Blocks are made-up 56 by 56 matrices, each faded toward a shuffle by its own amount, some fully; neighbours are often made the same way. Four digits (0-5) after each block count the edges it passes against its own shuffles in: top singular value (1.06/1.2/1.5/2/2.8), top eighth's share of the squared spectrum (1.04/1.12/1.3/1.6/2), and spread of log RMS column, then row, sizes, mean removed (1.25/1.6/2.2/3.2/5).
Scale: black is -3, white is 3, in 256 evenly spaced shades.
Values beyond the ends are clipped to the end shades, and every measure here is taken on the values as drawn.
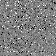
1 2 1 2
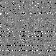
2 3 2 3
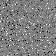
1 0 0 0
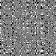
4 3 2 2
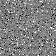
0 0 0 0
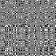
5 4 3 3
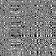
4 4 3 3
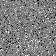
1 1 0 0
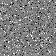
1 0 0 0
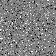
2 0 0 0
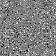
3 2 1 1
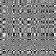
5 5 4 4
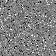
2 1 0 0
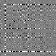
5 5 2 3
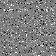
3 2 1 1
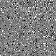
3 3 1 2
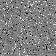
0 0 0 0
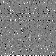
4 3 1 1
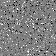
2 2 0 1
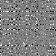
4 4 2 3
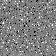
1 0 0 0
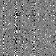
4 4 3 1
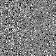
1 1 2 0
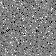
0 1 0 0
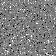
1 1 0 0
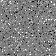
1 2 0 0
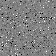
2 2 1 1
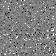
2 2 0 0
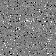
2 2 1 1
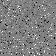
1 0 0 0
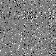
3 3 2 1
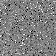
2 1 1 0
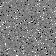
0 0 0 0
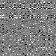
4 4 2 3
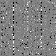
4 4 2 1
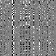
5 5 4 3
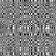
5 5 4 3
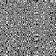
4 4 2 2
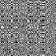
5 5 3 3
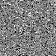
2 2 0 0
